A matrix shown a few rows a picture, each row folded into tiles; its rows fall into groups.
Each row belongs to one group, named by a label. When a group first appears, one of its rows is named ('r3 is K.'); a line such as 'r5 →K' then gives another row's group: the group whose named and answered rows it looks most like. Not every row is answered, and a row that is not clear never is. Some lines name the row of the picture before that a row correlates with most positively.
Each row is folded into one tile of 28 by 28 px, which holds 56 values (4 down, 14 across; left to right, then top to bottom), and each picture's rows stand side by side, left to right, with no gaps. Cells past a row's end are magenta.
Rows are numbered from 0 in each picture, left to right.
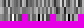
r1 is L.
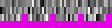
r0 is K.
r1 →K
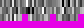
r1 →K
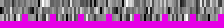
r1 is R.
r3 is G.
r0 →K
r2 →L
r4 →R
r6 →K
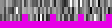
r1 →L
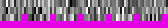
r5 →L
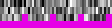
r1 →K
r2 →R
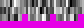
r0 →R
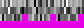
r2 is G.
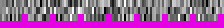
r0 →L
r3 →G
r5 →G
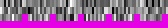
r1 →K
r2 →R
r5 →L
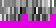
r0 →G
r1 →G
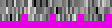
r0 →L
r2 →K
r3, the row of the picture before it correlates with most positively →1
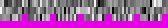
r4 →K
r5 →R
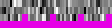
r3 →K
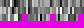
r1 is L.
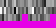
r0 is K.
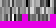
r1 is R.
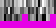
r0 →G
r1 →R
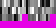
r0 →R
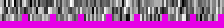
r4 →R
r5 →G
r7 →G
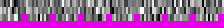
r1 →L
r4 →K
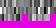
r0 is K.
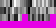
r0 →R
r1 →L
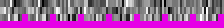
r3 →L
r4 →R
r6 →K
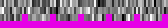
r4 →L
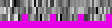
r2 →G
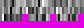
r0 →G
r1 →R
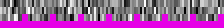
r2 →R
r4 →K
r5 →K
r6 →G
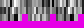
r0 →R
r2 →R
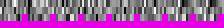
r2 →L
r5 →K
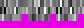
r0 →K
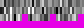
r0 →K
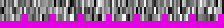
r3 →R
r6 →K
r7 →R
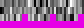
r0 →K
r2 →R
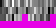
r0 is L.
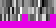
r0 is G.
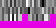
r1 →K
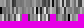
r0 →K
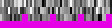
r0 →G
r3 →R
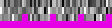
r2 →L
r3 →L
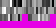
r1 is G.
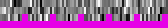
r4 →R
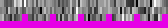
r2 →G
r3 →G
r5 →R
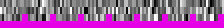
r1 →R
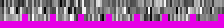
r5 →G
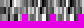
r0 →R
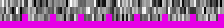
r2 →R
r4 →L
